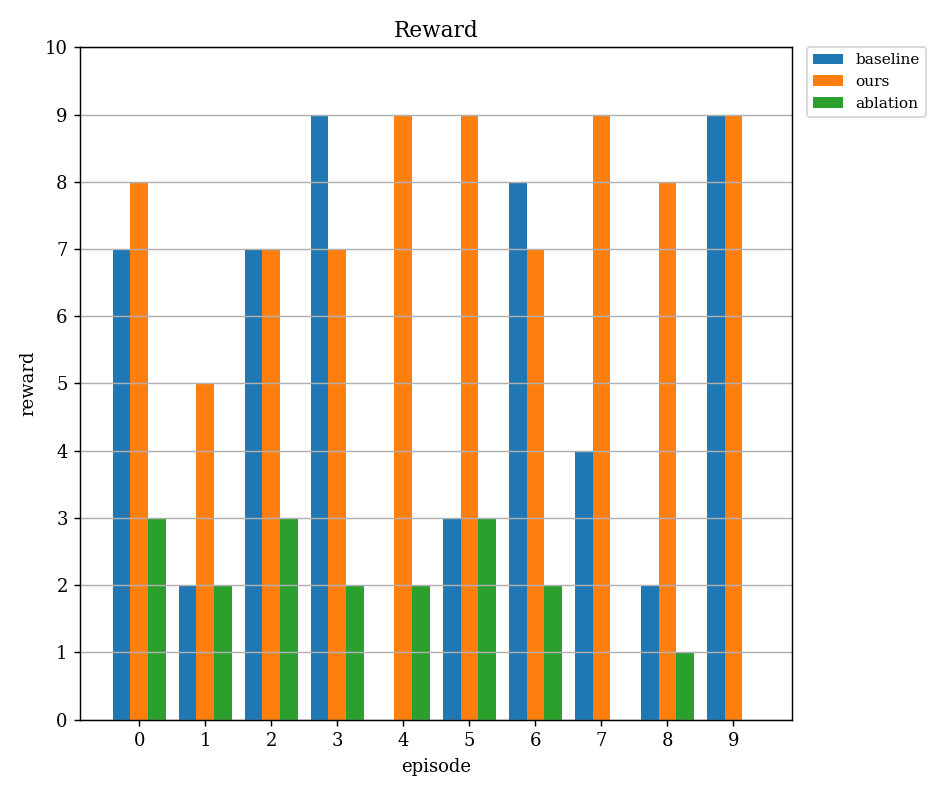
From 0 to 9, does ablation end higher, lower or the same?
lower
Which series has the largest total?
ours
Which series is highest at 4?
ours
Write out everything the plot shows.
Title: Reward
x-axis: episode, ticks 0 1 2 3 4 5 6 7 8 9
y-axis: reward, ticks 0 1 2 3 4 5 6 7 8 9 10
Legend: baseline, ours, ablation
Values:
baseline: 7 2 7 9 0 3 8 4 2 9
ours: 8 5 7 7 9 9 7 9 8 9
ablation: 3 2 3 2 2 3 2 0 1 0
